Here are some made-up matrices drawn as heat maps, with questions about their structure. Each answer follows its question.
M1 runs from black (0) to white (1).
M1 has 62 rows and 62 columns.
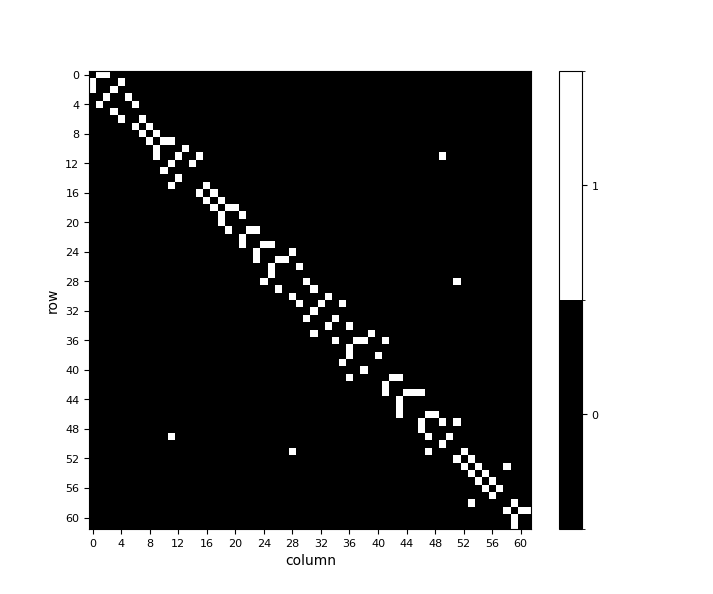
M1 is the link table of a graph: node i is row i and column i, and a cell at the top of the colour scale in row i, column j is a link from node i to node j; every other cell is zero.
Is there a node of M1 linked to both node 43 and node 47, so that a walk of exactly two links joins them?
yes
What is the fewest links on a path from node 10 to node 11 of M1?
2
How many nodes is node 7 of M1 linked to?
2
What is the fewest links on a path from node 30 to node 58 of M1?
5
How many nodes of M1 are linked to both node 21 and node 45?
0
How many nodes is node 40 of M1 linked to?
1
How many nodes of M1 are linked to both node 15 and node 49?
1
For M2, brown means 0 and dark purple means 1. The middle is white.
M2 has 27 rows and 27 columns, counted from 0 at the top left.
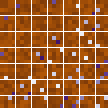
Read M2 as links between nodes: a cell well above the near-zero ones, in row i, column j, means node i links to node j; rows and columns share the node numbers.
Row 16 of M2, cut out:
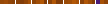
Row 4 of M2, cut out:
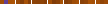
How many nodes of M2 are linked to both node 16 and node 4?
0
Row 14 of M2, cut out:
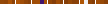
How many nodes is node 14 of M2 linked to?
2
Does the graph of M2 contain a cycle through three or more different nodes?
no
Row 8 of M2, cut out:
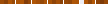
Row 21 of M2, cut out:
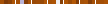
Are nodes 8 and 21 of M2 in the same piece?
no
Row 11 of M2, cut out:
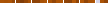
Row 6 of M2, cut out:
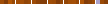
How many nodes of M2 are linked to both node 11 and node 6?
1
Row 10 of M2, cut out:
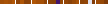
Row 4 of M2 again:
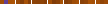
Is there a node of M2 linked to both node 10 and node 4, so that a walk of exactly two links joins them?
no
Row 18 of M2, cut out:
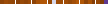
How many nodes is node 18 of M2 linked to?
2
